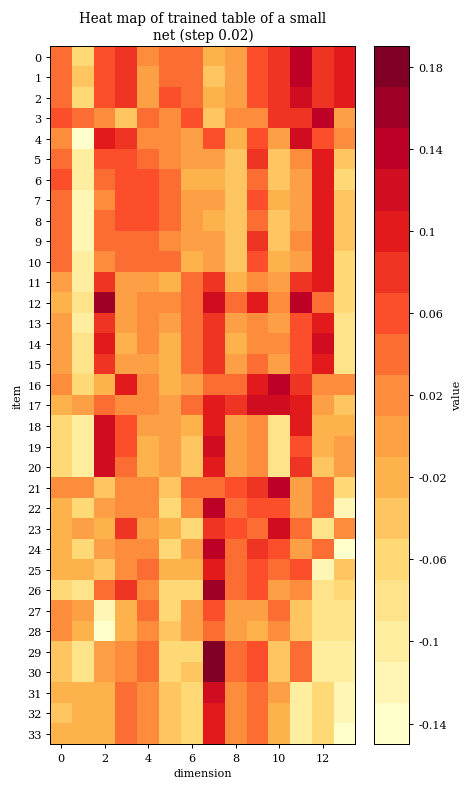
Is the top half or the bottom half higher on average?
top
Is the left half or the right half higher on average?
right
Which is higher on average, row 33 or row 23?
row 23
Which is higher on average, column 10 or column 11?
column 11
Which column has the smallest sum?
1
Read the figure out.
Title: Heat map of trained table of a small net (step 0.02)
x-axis: dimension, ticks 0 2 4 6 8 10 12
y-axis: item, ticks 0 1 2 3 4 5 6 7 8 9 10 11 12 13 14 15 16 17 18 19 20 21 22 23 24 25 26 27 28 29 30 31 32 33 (0 at the top)
Colour bar: value, ticks -0.14 -0.1 -0.06 -0.02 0.02 0.06 0.1 0.14 0.18
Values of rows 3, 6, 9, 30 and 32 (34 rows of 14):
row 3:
0.06 0.04 0.02 -0.04 0.04 0.02 0.06 -0.04 0.02 0.02 0.08 0.08 0.14 0
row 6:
0.06 -0.1 0.04 0.06 0.06 0.04 -0.02 -0.02 -0.04 0.04 -0.04 0 0.1 -0.06
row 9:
0.04 -0.12 0.04 0.04 0.04 0.02 0 0 -0.04 0.08 -0.04 0.02 0.1 -0.04
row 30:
-0.04 -0.08 0 0.02 0.04 -0.06 -0.04 0.18 0.04 0.06 -0.04 0.04 -0.1 -0.1
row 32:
-0.04 -0.02 -0.02 0.04 0.02 -0.04 -0.06 0.1 0.02 0.04 -0.02 -0.1 -0.06 -0.12
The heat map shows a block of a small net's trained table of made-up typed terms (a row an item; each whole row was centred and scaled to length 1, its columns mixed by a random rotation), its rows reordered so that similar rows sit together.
